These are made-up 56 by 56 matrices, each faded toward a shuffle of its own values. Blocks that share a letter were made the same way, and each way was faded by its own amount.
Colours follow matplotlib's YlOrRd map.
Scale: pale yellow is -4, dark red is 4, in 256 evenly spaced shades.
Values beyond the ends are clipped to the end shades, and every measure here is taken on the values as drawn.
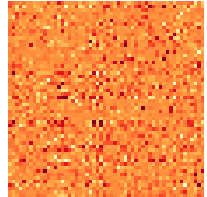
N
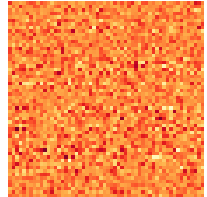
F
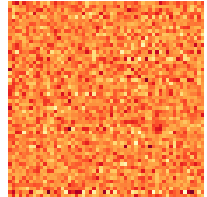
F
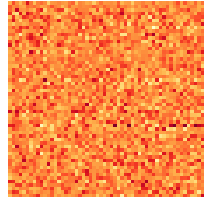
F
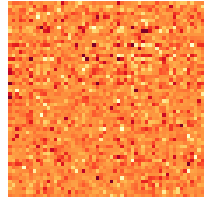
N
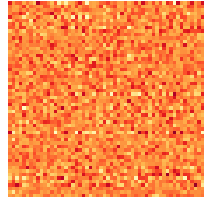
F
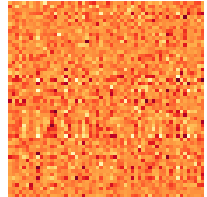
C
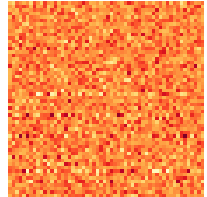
F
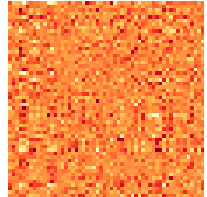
C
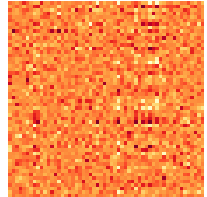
C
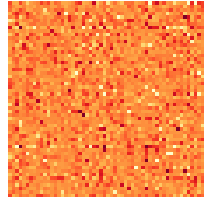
N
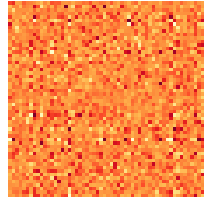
C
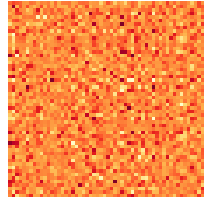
C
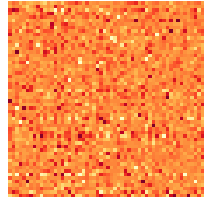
N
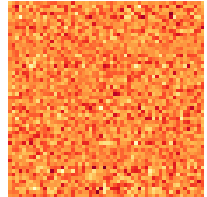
F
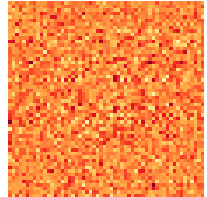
F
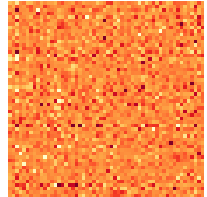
N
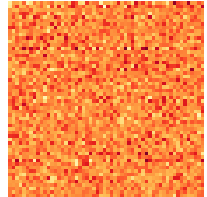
F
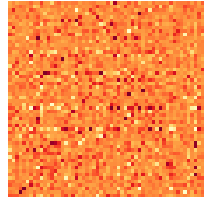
N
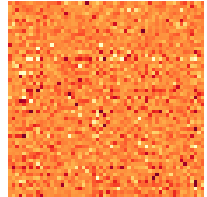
N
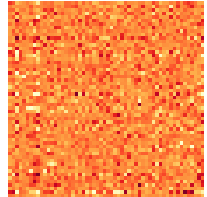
C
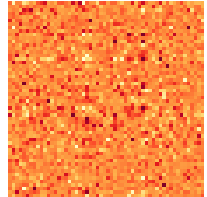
N
